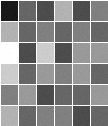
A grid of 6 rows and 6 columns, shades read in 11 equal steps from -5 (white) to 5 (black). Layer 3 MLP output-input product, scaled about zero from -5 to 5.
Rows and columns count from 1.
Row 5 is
0 -1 2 1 1 -1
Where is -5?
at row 3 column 1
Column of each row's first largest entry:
1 2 2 2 3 5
